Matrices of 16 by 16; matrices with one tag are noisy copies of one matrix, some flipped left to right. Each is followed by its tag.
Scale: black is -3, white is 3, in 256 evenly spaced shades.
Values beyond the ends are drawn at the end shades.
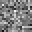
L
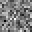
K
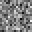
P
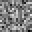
P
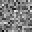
L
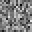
P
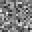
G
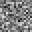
G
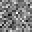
K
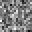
P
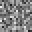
P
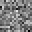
L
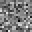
G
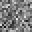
K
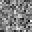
P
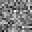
L
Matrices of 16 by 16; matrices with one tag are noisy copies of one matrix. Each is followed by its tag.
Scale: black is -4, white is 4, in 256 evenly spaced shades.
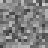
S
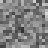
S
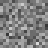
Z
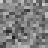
S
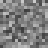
S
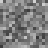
S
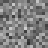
Z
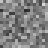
S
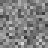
Z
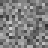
Z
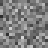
Z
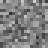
S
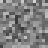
S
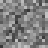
S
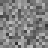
Z
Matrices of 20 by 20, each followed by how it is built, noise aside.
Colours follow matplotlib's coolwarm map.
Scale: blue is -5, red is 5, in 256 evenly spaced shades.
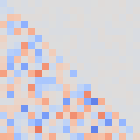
lower triangular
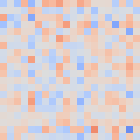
low rank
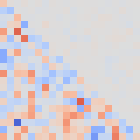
lower triangular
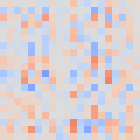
low rank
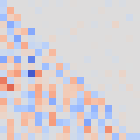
lower triangular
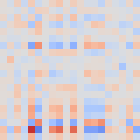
low rank
